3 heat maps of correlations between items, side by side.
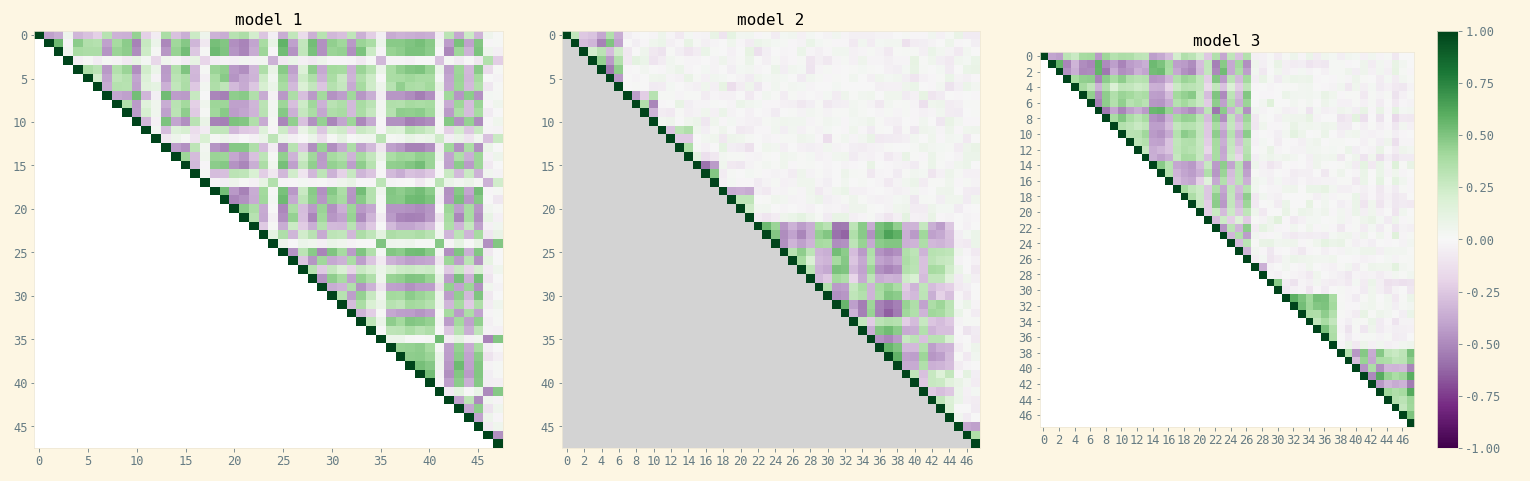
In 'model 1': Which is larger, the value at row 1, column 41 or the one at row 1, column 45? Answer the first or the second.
the second
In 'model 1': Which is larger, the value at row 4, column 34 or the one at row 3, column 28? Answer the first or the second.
the first
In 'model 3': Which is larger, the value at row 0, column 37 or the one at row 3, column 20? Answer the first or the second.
the second
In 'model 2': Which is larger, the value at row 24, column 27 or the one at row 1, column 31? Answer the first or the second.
the second
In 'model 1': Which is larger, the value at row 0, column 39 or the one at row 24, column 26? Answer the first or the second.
the second
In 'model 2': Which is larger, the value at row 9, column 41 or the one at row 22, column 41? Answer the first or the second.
the second
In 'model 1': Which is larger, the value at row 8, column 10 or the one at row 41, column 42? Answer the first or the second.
the second
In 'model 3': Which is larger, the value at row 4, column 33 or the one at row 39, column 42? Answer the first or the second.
the first
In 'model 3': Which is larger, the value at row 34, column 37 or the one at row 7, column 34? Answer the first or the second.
the first
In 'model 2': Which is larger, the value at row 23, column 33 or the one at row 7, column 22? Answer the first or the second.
the first
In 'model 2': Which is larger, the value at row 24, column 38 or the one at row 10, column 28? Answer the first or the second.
the first
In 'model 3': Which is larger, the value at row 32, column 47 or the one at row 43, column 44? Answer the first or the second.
the second
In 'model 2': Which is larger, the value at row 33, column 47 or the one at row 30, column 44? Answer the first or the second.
the first
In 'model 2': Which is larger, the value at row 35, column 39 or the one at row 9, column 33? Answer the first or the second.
the first
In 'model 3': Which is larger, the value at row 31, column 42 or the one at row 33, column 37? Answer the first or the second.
the second
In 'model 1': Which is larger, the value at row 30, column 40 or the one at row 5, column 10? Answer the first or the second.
the first
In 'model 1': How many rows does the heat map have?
48
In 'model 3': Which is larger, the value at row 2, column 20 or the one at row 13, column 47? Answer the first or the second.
the second
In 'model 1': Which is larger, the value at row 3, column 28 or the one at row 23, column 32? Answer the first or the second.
the first
